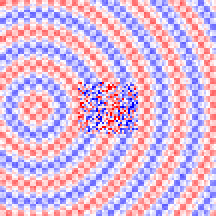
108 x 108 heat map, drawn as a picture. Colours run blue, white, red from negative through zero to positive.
Slope: none. Rings: centred on the middle left. Roughest part: centre. Odd patch: rougher, in the centre.
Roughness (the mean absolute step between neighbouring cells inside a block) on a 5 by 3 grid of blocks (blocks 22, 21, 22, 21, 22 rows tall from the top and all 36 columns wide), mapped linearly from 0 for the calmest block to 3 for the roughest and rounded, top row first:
000 / 000 / 030 / 000 / 000
